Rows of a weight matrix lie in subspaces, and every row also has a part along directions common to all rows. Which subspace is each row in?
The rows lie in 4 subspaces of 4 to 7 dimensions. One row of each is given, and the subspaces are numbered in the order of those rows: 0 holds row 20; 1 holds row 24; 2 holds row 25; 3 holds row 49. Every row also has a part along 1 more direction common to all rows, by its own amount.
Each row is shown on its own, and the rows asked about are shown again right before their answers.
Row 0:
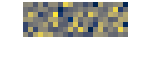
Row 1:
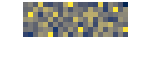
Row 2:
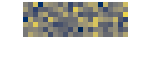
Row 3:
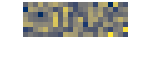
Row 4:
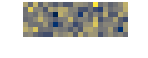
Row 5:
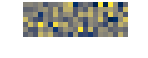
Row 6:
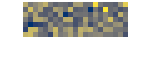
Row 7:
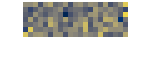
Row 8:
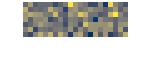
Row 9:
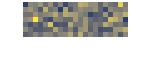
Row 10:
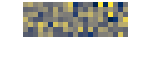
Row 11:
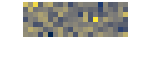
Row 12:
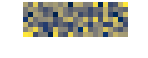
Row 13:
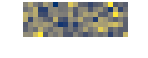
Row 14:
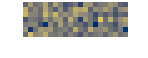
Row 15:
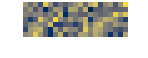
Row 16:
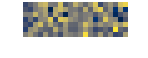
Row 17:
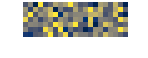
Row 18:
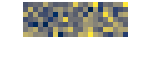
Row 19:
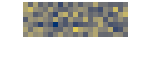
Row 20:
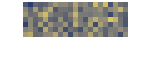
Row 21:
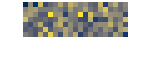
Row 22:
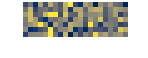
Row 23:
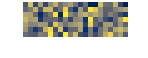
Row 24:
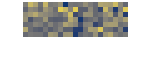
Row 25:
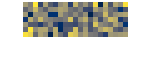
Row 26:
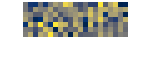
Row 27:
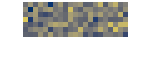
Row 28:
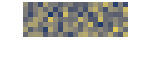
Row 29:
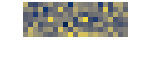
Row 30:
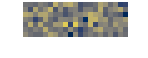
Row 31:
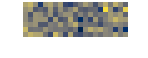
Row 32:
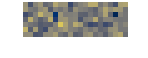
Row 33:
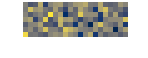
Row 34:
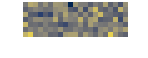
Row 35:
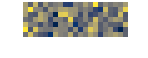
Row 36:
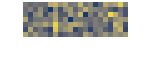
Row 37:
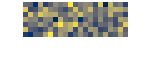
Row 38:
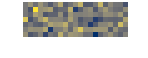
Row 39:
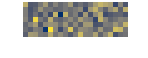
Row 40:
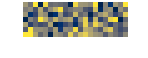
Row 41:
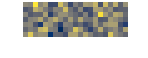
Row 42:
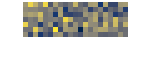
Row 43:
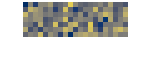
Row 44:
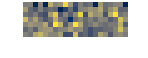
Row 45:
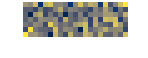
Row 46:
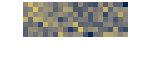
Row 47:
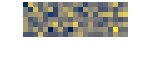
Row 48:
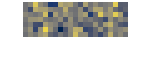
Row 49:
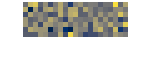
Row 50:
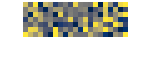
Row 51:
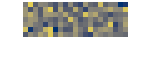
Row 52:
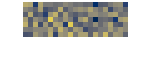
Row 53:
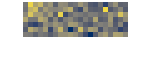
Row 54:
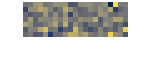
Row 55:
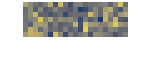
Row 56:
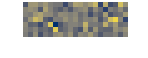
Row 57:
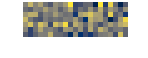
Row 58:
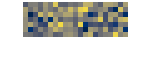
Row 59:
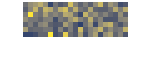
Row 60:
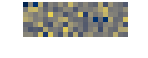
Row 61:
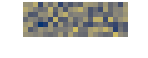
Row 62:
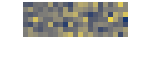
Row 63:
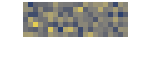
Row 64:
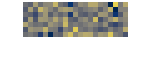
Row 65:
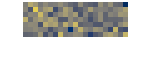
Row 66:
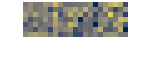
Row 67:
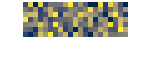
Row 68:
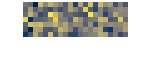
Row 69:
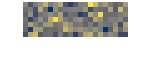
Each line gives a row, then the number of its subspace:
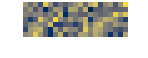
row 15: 2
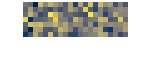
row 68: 2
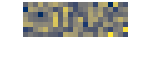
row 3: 2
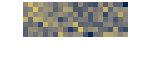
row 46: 3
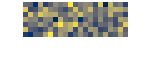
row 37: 2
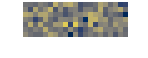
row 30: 0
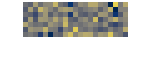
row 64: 2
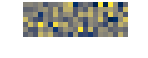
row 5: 0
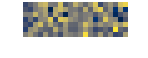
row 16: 1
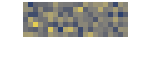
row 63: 3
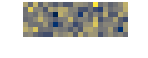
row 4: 1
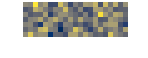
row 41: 2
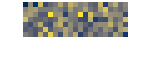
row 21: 3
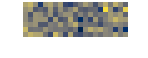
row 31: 1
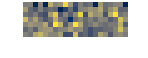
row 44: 1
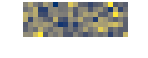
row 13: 2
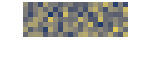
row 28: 3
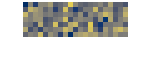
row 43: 3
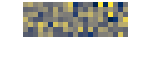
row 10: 0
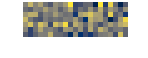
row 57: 0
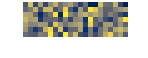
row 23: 2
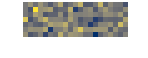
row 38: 3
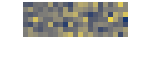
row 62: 0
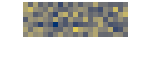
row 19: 1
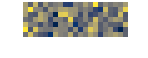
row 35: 1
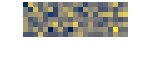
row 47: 3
